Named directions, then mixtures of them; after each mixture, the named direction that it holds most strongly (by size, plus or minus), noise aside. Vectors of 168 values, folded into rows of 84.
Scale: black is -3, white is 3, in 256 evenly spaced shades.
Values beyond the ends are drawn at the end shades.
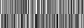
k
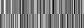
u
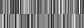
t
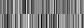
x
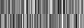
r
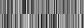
x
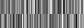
r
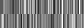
t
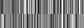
r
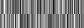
u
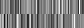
t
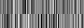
x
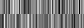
t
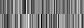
x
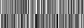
k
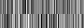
x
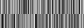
t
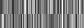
r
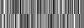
t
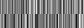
k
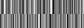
u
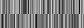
t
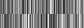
x
